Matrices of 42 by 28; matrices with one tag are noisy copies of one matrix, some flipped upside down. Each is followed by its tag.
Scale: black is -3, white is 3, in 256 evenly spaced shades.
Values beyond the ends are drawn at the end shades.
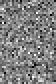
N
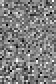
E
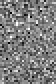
E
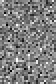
E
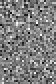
E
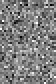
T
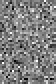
T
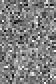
T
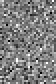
E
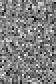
N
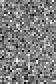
E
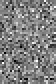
T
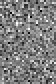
E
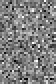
T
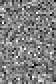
N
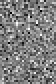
E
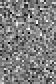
E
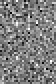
E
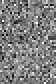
T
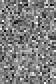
T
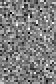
E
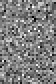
N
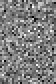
N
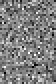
N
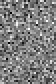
E
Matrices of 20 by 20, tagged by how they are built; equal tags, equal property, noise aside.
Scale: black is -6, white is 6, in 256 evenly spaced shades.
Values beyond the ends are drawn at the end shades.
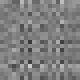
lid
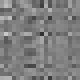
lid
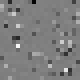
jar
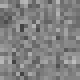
lid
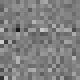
lid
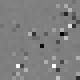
jar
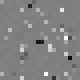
jar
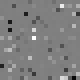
jar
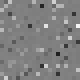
jar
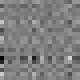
lid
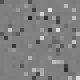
jar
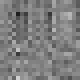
lid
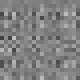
lid
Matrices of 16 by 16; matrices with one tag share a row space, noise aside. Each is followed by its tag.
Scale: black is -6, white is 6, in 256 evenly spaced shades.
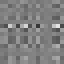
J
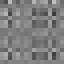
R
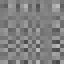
J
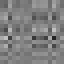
R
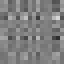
J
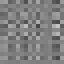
J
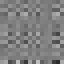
J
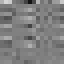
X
